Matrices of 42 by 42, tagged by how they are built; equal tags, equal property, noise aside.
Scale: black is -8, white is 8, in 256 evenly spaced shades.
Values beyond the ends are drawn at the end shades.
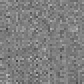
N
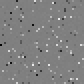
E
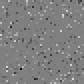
E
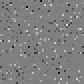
E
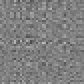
N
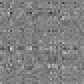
N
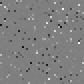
E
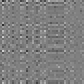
N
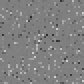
E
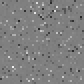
E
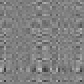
N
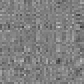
N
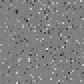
E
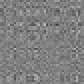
N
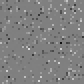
E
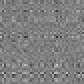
N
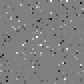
E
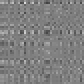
N
